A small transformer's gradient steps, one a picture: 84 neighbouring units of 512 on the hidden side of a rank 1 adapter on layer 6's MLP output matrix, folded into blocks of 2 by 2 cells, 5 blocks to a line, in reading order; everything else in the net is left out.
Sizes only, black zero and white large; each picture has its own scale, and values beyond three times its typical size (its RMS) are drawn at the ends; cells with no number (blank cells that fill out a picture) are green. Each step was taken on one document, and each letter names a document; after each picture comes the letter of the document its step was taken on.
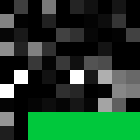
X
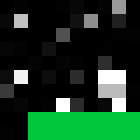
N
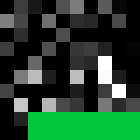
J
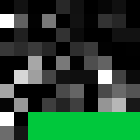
N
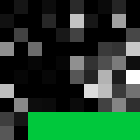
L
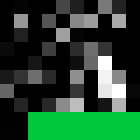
N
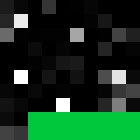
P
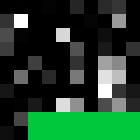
J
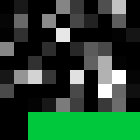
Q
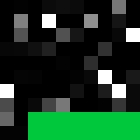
X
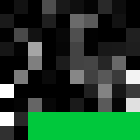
L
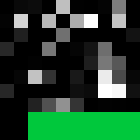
Q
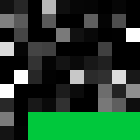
X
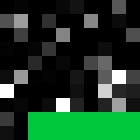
N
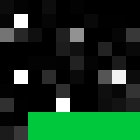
P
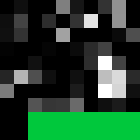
Q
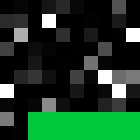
X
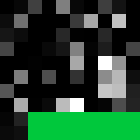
J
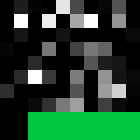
Q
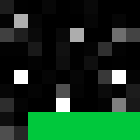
P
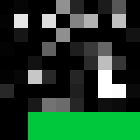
Q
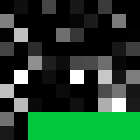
L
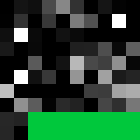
L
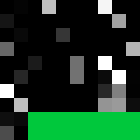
J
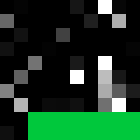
J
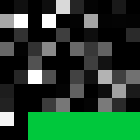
X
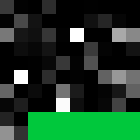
P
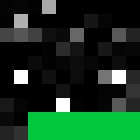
P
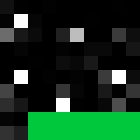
P
